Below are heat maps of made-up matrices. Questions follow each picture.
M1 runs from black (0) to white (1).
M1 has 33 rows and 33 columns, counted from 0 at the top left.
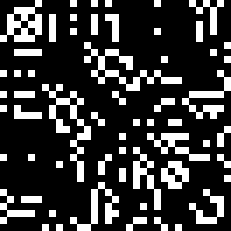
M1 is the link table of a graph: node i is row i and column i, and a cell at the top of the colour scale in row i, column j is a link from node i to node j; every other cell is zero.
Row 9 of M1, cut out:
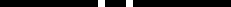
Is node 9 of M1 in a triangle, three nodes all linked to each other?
no
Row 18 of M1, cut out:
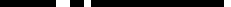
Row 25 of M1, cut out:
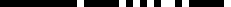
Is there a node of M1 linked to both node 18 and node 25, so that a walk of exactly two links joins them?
yes
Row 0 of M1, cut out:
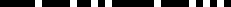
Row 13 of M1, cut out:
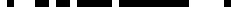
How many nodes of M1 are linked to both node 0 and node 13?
4
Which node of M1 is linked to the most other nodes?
node 13
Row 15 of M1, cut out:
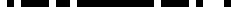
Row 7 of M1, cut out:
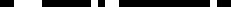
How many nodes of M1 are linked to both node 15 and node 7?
2
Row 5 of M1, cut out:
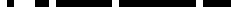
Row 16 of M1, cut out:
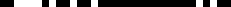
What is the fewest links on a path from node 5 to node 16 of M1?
1
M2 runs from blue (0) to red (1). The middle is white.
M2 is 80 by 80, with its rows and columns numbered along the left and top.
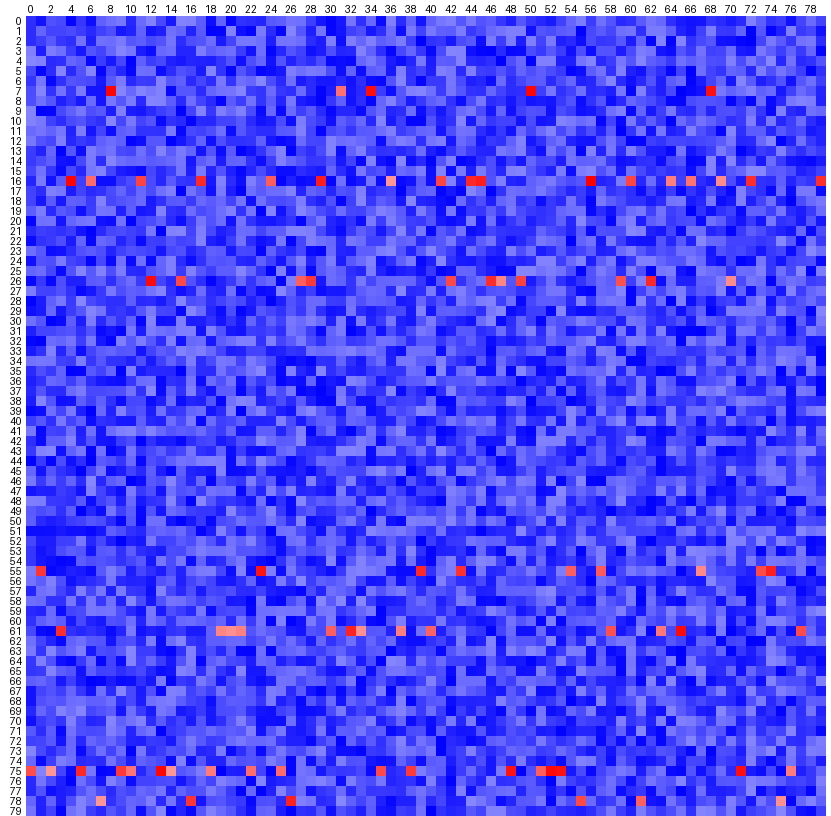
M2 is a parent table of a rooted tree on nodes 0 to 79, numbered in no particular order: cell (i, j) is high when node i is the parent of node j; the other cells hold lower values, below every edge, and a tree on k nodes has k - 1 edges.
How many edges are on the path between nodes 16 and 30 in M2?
3
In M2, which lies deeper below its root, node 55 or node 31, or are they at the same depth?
node 31
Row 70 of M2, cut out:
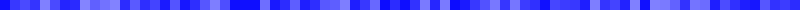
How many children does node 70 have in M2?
0
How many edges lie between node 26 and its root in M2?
1
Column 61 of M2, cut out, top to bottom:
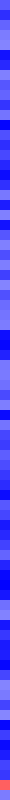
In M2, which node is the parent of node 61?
78
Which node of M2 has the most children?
75
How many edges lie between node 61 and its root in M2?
1
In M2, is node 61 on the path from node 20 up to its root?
yes
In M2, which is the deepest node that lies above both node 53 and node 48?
75
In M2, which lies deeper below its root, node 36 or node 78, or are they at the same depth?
node 36
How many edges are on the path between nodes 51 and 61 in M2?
3
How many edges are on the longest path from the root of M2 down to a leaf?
2
